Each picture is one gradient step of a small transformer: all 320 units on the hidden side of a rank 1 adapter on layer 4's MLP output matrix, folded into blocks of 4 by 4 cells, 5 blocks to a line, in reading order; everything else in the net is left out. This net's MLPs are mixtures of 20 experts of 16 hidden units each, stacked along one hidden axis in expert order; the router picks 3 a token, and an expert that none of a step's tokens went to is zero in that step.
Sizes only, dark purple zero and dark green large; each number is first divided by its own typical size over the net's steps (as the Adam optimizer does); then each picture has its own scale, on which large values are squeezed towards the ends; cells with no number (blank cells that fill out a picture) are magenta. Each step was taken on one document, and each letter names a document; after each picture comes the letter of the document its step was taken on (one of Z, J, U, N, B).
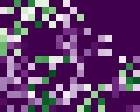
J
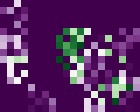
J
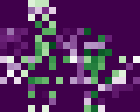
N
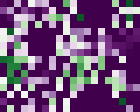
N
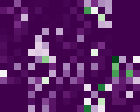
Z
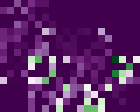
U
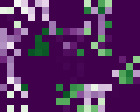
Z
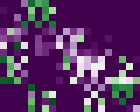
J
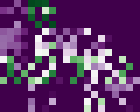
U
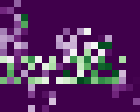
N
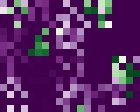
Z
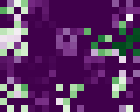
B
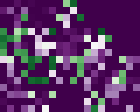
N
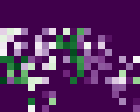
J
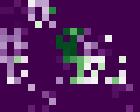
J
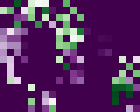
Z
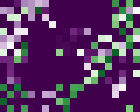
B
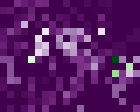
Z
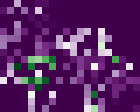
U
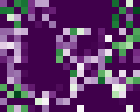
B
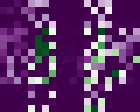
U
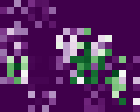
J
